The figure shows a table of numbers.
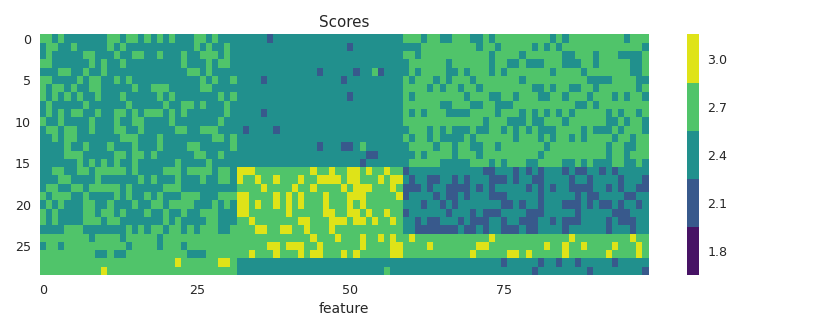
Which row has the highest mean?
25
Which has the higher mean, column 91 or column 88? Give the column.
91
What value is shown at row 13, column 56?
2.4
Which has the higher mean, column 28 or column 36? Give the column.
28
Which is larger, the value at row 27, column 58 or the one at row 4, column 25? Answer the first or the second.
the second
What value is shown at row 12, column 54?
2.4
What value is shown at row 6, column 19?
2.7
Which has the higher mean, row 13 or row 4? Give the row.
13
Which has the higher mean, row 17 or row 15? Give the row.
17
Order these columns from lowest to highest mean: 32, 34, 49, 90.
90, 49, 34, 32
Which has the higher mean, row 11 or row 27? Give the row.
11
